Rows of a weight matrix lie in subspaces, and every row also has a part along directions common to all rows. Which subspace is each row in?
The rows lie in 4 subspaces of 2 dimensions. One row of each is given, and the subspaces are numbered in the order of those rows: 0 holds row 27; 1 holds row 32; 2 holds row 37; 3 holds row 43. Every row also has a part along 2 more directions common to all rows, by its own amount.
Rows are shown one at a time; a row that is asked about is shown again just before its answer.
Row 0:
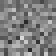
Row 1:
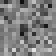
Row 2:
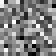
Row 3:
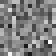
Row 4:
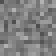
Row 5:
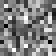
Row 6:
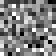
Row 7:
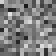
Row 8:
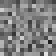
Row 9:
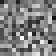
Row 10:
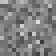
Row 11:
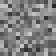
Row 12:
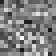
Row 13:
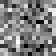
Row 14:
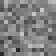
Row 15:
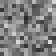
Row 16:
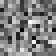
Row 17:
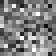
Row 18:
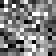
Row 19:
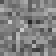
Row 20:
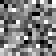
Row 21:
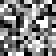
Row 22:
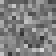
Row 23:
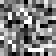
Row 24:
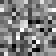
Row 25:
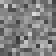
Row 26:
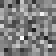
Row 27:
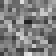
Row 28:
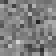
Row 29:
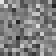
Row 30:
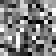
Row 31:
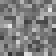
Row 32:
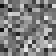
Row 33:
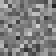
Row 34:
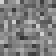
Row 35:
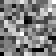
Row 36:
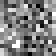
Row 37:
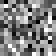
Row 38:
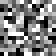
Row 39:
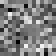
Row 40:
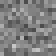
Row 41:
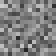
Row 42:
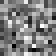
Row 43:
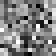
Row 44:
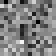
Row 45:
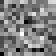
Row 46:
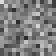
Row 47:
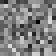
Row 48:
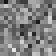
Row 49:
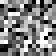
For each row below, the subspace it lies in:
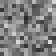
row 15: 0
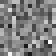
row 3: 0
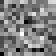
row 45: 0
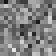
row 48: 2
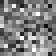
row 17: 2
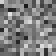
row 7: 1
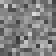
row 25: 1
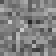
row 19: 3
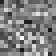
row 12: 2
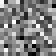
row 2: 1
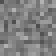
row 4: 1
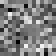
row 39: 1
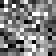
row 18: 2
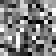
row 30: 3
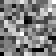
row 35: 0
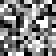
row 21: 0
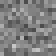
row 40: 3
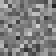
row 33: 1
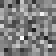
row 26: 3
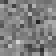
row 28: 2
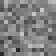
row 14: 0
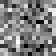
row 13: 3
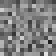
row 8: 0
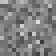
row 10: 2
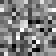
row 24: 3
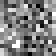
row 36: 3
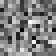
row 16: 3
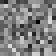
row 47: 2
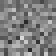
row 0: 3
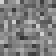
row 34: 1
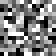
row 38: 0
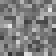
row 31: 0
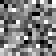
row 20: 1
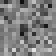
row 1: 2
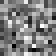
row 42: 3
